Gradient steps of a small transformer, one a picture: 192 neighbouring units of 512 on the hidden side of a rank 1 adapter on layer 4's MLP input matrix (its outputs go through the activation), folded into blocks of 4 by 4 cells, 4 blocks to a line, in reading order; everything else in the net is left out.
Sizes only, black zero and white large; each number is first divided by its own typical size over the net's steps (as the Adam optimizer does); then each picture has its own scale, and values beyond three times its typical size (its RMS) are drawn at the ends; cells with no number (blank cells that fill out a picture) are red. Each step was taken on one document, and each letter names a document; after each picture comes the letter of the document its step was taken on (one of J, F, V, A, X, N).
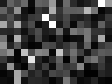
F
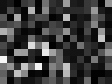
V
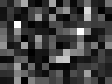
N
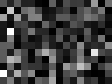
V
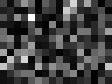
V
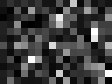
F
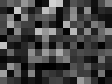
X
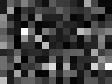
V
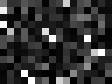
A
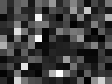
N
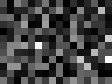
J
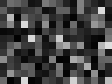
J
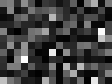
V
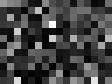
J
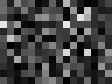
X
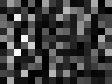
V
